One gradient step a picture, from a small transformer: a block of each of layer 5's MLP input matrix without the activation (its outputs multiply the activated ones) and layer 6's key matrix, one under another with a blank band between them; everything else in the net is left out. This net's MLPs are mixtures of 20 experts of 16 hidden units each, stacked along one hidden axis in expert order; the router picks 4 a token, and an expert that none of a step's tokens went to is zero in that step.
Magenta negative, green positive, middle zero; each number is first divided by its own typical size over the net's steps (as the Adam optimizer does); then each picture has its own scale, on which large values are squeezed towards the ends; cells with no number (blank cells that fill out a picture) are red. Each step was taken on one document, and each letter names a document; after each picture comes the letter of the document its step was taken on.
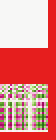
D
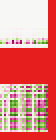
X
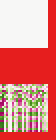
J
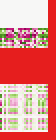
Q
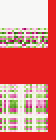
Q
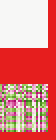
J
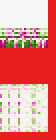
Q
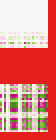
X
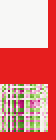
J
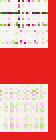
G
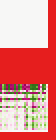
D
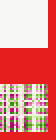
X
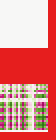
D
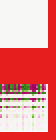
D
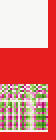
D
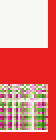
D
